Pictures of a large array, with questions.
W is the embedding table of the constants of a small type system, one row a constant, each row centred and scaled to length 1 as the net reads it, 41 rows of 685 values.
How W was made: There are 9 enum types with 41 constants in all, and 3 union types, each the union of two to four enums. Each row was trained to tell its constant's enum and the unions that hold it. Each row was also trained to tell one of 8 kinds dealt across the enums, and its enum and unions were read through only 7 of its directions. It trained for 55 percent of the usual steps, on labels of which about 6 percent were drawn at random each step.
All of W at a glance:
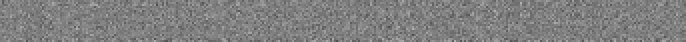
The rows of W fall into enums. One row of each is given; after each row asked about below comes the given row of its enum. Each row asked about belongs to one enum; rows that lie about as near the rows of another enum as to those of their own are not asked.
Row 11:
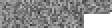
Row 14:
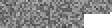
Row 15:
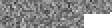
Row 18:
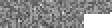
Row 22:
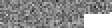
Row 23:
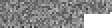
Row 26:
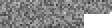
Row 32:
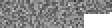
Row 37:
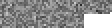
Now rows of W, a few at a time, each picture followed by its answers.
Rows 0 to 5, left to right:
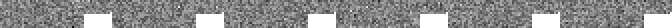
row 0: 15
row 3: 37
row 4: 15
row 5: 15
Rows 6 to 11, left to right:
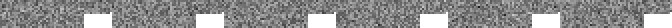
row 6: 37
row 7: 32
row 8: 23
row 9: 26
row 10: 11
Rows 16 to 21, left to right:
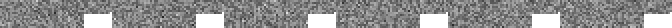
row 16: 32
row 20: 11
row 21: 32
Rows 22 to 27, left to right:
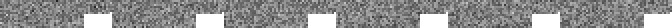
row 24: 23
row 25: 26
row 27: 18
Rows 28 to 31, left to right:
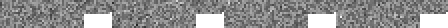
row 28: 32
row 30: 14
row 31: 23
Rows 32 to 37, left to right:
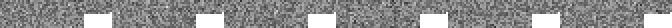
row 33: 26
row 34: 14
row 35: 15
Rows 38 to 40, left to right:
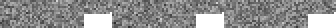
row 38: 18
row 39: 11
